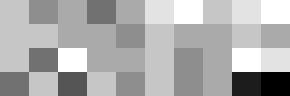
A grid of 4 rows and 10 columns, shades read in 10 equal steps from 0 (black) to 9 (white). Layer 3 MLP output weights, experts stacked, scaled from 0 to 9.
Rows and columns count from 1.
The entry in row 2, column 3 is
6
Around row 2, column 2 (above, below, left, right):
5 4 7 6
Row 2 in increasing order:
5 6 6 6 6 6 7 7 7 7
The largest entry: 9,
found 4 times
